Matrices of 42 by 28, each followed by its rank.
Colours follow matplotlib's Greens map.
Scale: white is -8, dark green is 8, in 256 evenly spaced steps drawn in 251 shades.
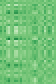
two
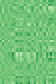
three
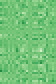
three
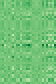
two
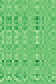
two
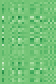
two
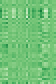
two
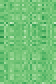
three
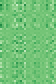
two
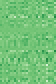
three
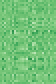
three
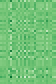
two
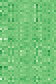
three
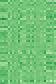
three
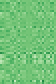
three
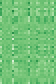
two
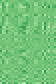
three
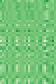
two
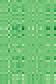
two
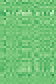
three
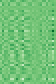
two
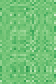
three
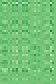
two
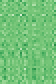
three
